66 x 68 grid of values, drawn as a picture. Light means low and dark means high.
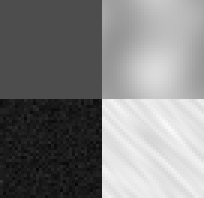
It is made of 2 by 2 panels. Panel 1,1: high, flat. Panel 1,2: low, smooth. Panel 2,1: very high, fine-grained, faint in contrast. Panel 2,2: very low, slanting down to the right, faint in contrast.
